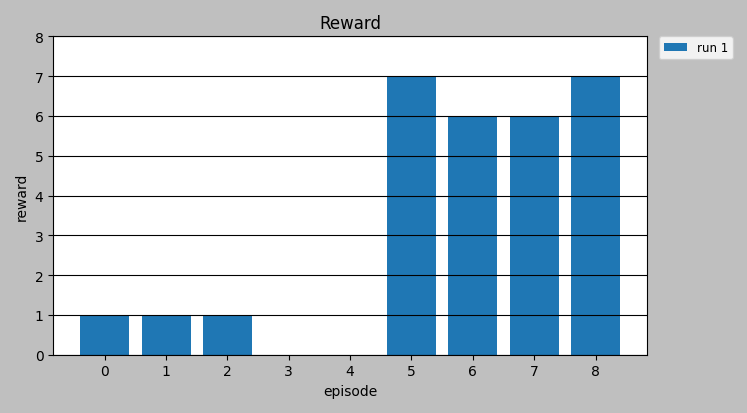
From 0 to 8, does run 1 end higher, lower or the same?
higher
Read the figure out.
Title: Reward
x-axis: episode, ticks 0 1 2 3 4 5 6 7 8
y-axis: reward, ticks 0 1 2 3 4 5 6 7 8
Legend: run 1
Values:
run 1: 1 1 1 0 0 7 6 6 7
